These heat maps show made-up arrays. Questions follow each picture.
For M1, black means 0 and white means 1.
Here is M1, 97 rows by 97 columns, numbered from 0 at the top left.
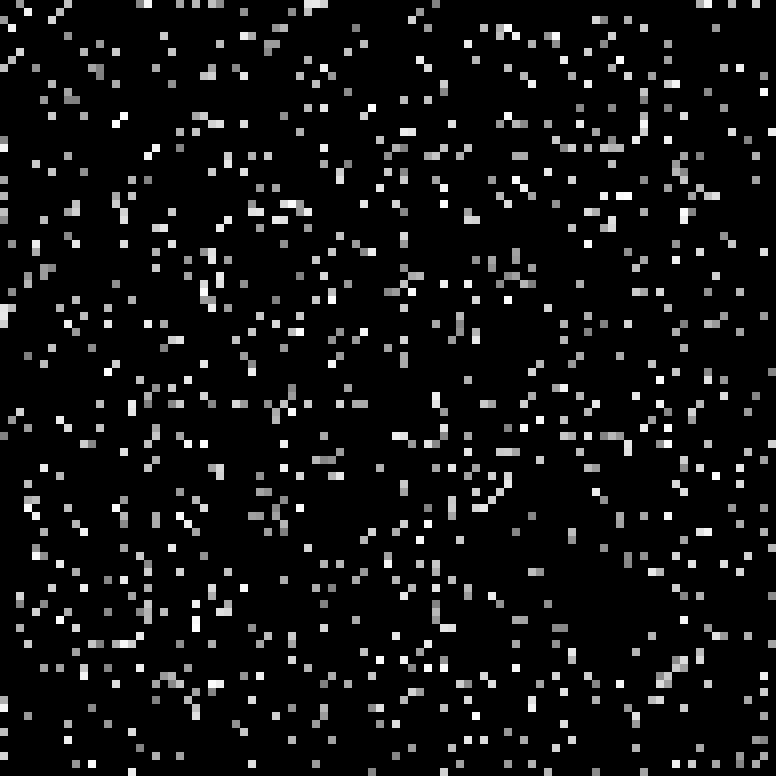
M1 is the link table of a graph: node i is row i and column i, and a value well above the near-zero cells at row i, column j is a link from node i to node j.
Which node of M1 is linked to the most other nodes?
node 50
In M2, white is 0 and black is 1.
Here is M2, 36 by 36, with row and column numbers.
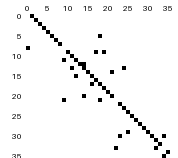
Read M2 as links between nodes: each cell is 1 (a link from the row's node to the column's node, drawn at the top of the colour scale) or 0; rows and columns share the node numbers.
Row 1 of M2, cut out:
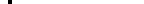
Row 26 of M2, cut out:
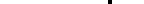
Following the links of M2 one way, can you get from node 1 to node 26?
yes
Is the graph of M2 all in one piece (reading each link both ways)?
yes
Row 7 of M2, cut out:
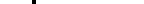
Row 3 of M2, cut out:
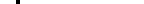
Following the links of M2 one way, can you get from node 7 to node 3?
yes
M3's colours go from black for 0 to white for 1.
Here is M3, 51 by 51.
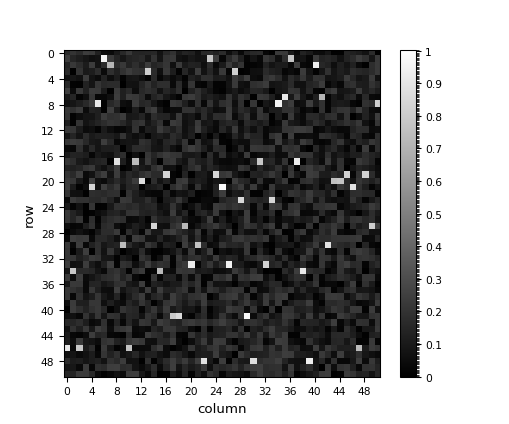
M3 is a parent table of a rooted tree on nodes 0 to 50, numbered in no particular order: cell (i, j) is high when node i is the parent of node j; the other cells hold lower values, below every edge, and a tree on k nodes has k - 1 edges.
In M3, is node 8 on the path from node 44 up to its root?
yes
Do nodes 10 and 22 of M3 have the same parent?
no
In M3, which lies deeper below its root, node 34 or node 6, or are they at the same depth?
node 6
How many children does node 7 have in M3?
2
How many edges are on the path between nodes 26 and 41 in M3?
7
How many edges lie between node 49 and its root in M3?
2
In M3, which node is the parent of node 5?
8
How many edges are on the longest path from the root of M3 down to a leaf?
17
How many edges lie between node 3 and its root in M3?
0
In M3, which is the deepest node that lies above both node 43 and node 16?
19
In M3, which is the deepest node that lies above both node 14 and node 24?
27
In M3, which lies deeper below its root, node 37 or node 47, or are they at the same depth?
node 37
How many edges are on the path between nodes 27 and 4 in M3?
5
